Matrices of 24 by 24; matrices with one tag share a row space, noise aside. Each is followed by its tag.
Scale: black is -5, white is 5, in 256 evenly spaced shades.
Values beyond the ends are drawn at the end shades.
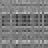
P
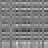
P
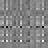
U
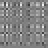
U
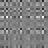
U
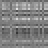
P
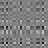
U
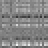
P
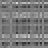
P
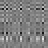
U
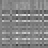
P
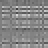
P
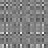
U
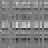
P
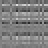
P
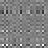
U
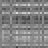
P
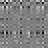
U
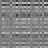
P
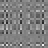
U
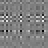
U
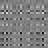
U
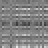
P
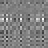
U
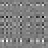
U
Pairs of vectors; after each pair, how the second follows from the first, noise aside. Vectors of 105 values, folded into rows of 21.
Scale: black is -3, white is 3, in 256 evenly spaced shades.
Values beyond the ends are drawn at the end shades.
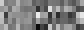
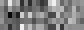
wrapped around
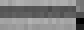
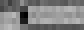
wrapped around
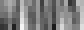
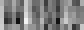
wrapped around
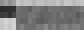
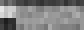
negated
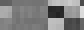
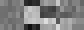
wrapped around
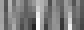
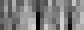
negated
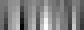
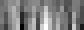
copied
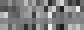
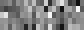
copied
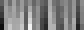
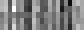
wrapped around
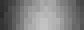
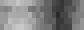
wrapped around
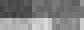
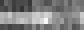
wrapped around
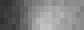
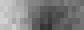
negated
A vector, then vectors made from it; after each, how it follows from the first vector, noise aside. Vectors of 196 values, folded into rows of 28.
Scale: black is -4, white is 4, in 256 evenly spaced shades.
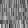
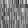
reversed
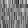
reversed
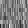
negated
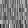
negated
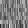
negated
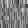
reversed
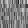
reversed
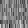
copied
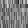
reversed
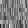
negated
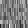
negated
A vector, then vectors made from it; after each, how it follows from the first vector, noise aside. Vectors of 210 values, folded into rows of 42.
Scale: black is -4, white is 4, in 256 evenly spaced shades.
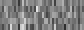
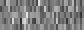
wrapped around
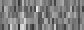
copied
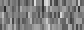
wrapped around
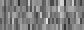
reversed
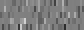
partly zeroed
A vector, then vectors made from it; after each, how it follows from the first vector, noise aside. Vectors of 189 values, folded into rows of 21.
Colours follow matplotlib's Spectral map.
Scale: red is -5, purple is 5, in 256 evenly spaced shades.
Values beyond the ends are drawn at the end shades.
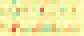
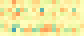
negated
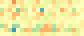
negated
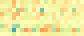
negated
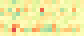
copied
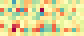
scaled up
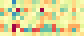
scaled up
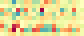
scaled up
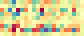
scaled up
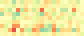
copied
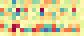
scaled up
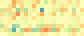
negated
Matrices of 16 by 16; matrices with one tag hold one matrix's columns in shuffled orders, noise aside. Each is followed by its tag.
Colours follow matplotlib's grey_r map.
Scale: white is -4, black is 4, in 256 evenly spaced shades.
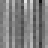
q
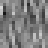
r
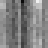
q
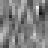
r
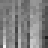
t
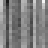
q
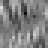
r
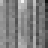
q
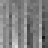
t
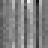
q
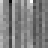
q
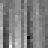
t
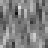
r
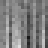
t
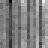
q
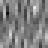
r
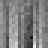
t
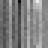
q
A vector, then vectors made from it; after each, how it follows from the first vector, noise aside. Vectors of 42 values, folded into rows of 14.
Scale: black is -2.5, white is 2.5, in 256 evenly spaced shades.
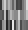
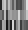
copied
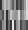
copied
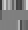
partly zeroed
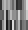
copied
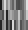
copied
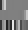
partly zeroed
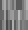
shrunk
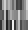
copied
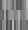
shrunk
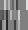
partly zeroed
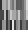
copied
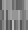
shrunk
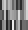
copied
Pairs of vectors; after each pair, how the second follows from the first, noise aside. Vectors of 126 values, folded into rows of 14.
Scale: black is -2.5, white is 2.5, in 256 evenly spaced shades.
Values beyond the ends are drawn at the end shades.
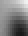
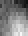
negated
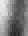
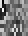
sign-scrambled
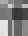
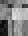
negated
